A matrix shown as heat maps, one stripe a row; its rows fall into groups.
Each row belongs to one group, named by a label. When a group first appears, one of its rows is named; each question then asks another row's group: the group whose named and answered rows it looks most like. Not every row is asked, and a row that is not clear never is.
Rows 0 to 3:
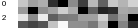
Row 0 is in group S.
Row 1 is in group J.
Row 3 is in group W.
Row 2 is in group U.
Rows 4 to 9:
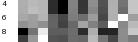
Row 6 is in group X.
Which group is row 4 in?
S
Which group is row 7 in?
S
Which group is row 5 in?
S
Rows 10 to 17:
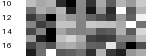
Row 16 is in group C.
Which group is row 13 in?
W
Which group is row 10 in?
S
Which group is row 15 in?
J
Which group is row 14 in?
J
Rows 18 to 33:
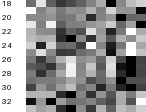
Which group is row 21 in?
U
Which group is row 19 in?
U
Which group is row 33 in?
S
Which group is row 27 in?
C
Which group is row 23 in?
S
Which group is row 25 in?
X
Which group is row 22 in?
X
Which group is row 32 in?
J
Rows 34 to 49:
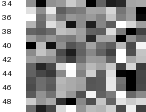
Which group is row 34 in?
J
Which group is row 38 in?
C
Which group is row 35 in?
U
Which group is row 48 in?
S
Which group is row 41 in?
S
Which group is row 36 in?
U
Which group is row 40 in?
J
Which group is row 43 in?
W
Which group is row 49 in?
W
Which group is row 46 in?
C
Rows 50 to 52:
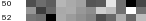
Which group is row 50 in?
C
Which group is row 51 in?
W
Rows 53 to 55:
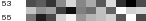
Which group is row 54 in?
S
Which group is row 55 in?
W
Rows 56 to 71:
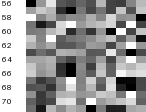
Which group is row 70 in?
W
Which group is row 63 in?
C
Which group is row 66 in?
S
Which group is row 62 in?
X
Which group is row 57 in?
S
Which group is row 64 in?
X
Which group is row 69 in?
W
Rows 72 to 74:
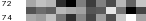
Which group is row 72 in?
S
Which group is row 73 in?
C
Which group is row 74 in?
X
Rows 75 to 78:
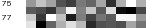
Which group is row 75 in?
X
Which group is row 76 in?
C
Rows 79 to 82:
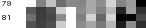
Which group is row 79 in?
U
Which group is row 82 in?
W
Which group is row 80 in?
W
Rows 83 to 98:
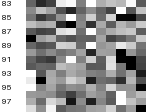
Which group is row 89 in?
W
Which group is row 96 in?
S
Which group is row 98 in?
U
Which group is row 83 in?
W
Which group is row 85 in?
C
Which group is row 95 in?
U
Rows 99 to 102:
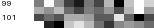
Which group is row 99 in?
X
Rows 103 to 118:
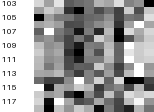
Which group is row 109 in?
S
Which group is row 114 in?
C
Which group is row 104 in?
S
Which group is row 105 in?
J
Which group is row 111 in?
S
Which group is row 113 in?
X
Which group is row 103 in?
U
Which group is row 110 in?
S
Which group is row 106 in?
X
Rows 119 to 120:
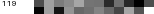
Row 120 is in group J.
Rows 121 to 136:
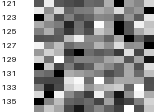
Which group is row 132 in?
W
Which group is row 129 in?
U
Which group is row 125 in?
X
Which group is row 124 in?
X
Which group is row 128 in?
S
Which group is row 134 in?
X
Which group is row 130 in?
J
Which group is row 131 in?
J
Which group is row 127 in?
U
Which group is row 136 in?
S
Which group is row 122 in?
U
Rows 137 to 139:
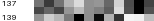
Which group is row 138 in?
C
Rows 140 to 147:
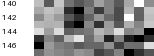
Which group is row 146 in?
J
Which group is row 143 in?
S
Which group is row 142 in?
S
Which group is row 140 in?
X
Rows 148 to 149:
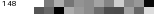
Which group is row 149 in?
J
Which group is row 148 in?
U
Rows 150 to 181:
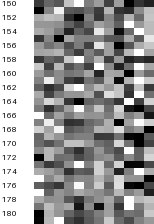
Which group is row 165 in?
C
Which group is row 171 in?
S
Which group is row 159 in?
X
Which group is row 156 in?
X
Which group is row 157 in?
X
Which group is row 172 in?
J
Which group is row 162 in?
W
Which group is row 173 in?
C
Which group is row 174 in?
X
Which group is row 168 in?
U
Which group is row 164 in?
S
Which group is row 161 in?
X
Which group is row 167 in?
X
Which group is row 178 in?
S
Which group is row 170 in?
C
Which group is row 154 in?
X
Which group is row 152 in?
S
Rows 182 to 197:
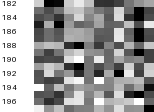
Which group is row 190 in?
W
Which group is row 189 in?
C
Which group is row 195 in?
C
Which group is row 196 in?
W
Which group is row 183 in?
C
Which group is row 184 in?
C
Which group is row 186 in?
C
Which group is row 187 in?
C
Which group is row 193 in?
W
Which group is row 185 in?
J
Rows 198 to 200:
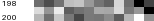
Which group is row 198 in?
C
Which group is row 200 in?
X
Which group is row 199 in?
U
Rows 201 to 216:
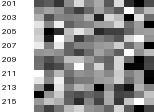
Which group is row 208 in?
S
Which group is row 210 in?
C
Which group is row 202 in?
S
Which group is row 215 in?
X
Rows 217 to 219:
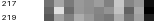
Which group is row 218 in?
U
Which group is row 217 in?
U
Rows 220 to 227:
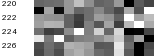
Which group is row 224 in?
C
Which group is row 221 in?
J
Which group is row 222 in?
S
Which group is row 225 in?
U
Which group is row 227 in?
C
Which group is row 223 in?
X
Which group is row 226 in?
C
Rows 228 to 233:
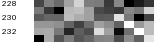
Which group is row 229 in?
J
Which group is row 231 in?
S
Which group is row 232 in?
X
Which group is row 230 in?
C
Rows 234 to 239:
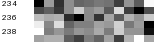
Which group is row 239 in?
X
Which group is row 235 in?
C
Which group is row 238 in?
U
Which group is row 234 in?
J
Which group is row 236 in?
S
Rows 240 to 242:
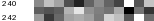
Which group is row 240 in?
S
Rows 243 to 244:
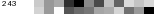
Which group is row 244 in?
U
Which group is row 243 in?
S
